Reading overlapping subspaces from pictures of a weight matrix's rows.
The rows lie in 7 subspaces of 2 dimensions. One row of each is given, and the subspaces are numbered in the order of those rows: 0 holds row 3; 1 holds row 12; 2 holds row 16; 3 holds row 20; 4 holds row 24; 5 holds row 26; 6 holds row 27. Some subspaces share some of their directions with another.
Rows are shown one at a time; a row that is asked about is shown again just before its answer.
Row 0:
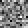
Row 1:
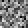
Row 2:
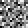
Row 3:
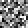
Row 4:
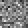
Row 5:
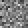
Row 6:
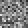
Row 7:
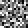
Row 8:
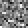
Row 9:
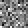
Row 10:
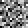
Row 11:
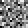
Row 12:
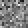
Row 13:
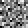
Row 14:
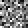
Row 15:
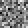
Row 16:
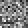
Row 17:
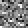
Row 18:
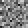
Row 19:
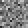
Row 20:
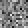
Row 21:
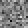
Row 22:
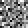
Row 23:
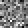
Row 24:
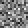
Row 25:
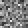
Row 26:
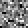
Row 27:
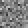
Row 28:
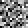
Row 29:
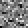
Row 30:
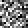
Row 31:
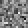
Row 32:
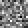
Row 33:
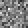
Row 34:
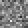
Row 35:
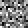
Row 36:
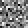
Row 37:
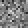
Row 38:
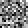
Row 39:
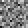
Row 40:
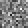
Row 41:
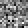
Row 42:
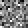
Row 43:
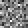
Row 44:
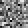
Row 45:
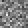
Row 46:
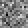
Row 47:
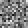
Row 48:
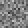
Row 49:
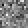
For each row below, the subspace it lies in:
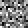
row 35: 6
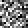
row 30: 1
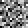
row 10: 1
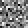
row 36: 6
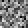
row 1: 0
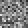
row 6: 2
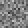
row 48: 4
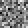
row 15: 5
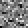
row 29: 5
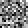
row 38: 2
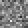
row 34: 3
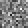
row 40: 3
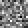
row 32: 3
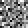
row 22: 5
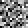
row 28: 1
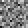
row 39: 0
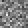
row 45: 1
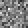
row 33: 5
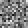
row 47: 2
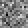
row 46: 1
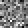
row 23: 6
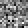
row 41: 6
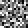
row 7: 4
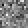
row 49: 1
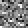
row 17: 5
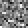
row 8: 5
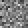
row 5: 2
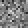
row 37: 4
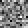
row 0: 3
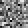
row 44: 0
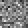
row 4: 2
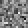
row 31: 0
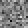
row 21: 3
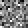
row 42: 1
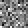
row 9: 3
